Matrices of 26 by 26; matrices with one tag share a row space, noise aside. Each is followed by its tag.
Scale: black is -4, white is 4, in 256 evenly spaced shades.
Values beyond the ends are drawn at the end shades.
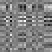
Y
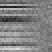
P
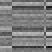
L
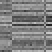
L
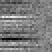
P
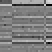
L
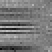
P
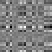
Y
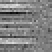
P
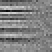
P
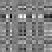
Y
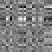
Y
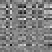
Y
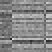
L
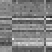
L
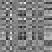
Y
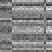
L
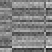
L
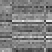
L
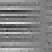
P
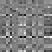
Y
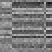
L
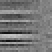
P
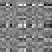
Y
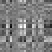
Y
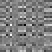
Y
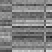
L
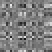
Y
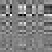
Y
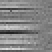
P
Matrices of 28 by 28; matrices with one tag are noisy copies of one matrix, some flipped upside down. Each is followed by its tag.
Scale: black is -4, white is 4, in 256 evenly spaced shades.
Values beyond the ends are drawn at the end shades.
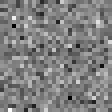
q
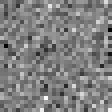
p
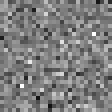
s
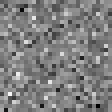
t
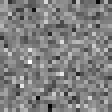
s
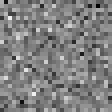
t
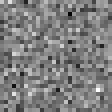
q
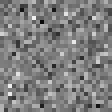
t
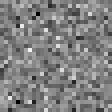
s
